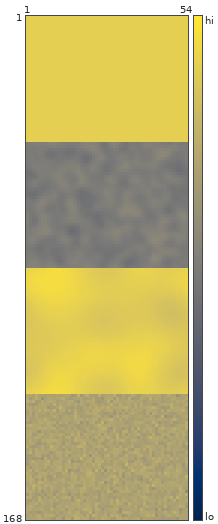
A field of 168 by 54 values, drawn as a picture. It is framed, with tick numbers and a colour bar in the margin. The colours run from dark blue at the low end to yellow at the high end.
It is made of 4 by 1 panels. Panel 1,1: very high, flat. Panel 2,1: middling, blotchy, faint in contrast. Panel 3,1: very high, smooth, faint in contrast. Panel 4,1: high, fine-grained, faint in contrast.
